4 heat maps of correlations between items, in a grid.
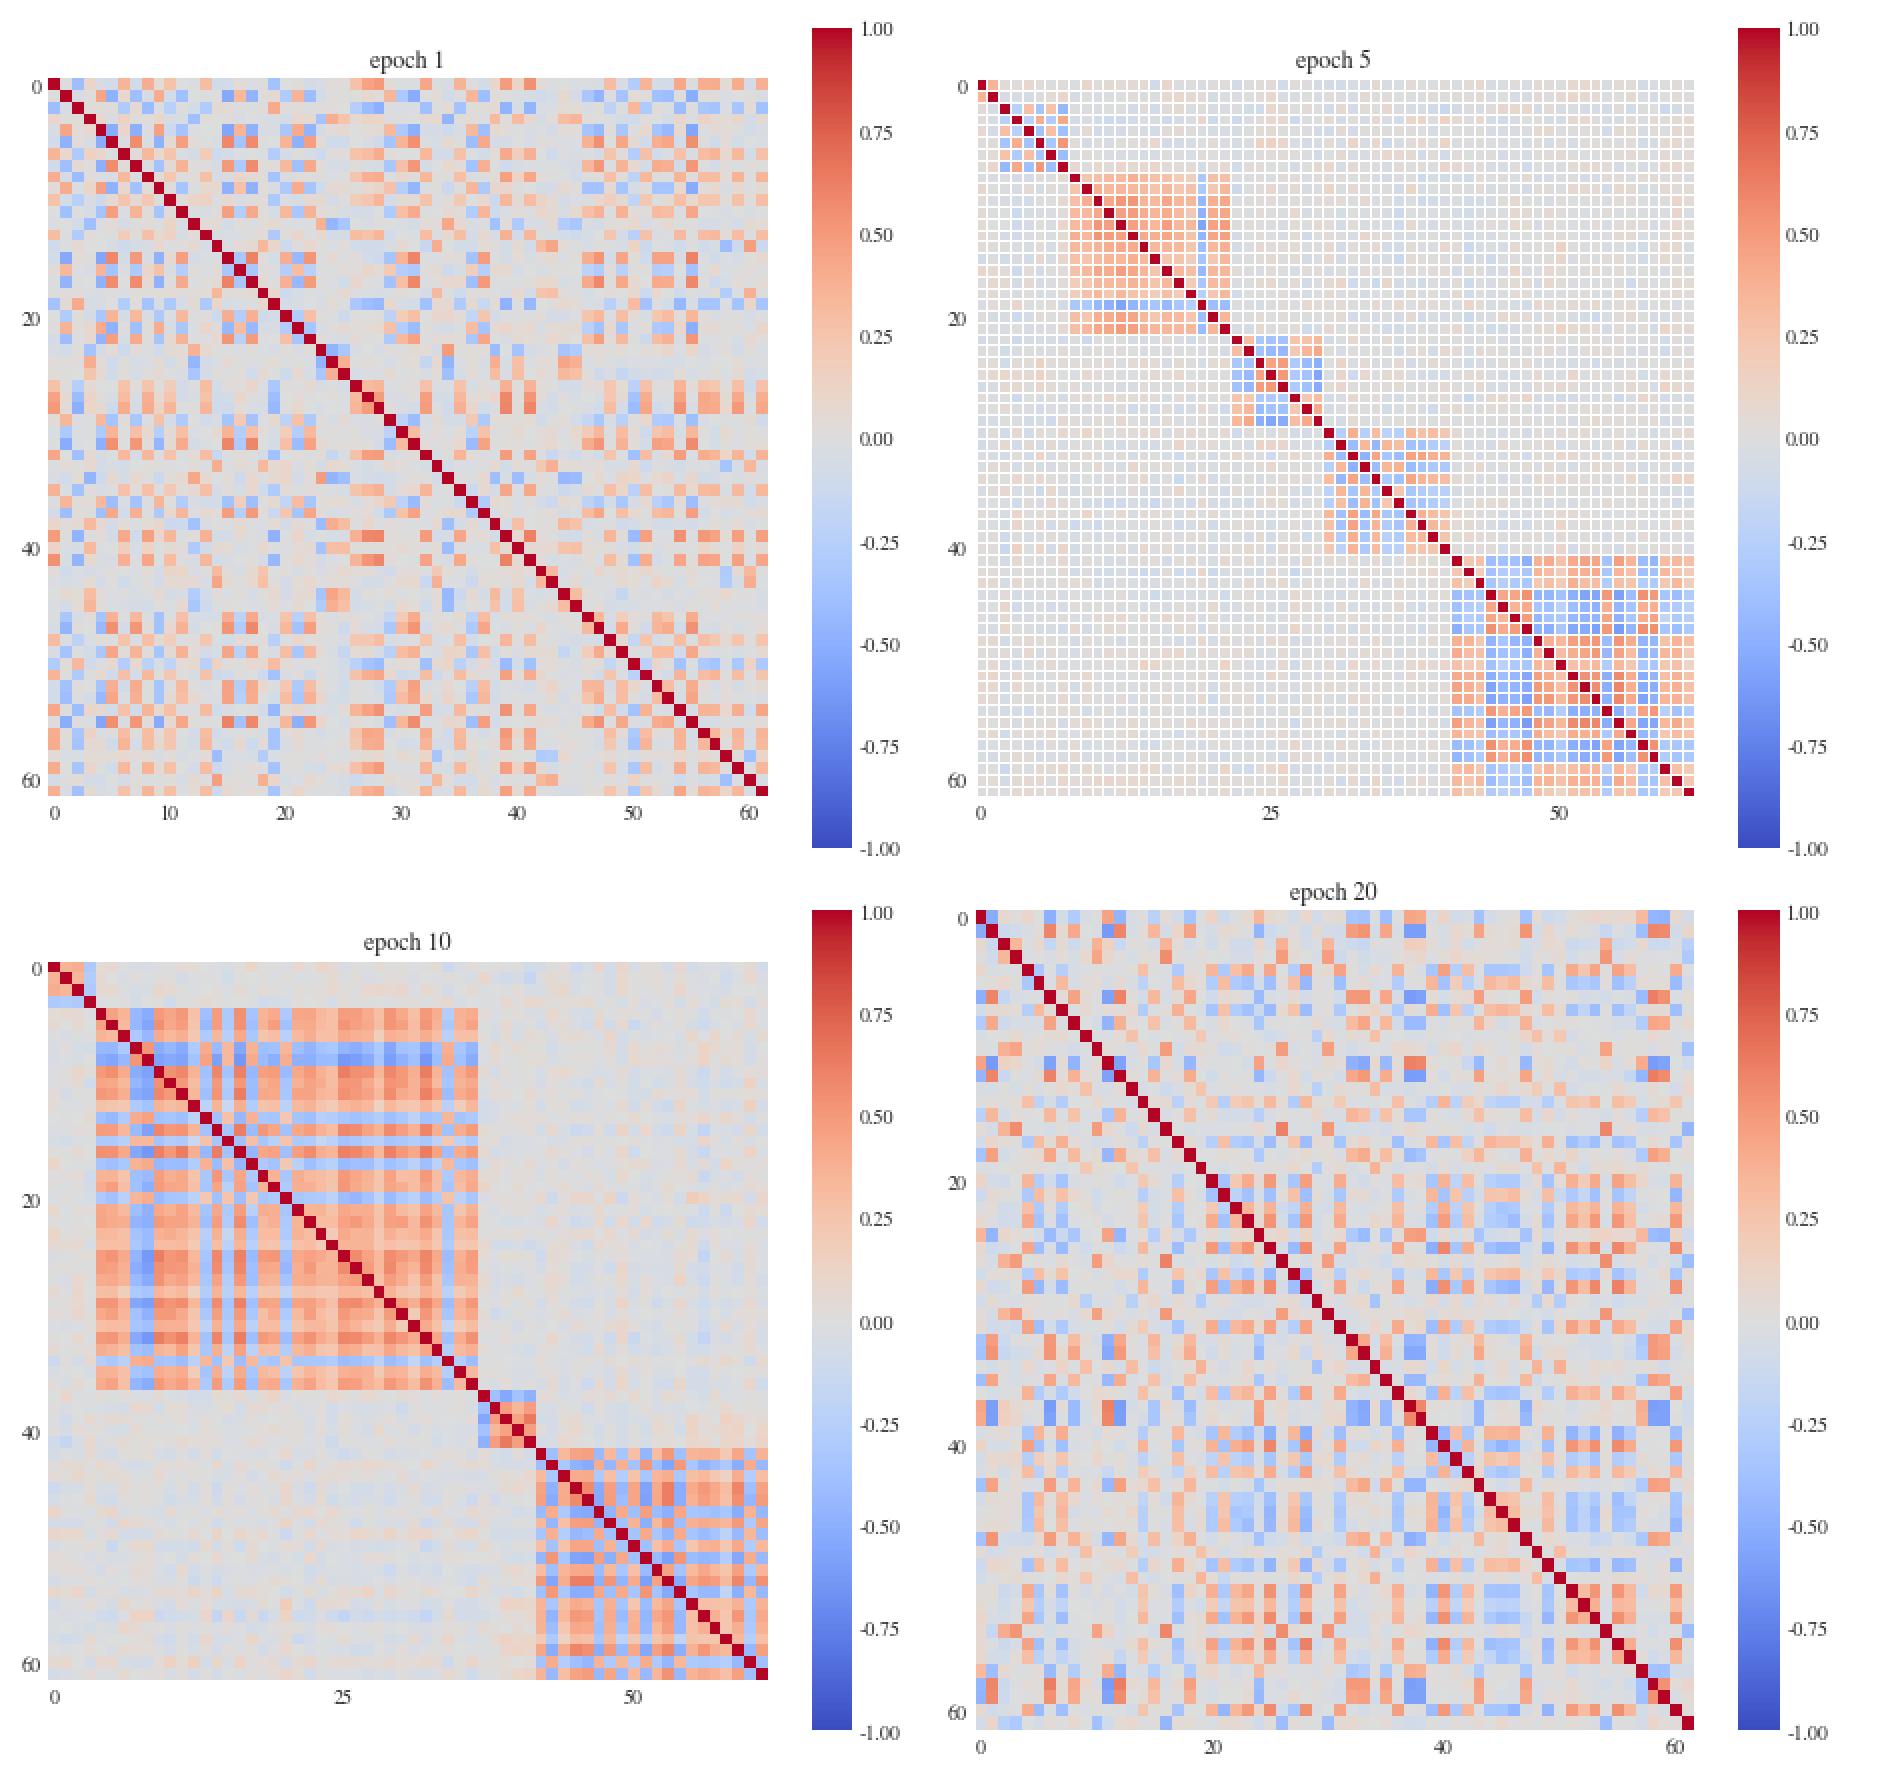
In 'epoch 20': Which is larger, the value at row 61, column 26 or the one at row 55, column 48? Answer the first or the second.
the second
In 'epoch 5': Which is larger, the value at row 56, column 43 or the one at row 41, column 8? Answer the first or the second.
the first
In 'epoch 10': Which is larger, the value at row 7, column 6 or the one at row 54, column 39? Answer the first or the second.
the second
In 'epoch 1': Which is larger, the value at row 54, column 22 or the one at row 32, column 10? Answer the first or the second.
the second
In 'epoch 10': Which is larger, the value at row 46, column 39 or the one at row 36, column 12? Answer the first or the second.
the second
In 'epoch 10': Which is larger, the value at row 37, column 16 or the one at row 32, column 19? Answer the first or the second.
the second
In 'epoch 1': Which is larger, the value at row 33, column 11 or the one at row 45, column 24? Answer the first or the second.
the second
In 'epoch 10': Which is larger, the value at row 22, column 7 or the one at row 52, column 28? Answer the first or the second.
the second
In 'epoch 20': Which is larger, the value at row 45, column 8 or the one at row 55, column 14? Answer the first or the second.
the second
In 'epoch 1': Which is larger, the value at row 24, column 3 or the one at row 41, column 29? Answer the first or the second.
the first
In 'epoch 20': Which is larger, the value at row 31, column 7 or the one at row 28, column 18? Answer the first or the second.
the second
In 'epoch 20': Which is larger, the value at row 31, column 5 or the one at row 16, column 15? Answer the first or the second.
the second
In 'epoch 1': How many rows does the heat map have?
62
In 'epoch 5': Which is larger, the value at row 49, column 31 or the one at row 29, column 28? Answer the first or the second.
the second
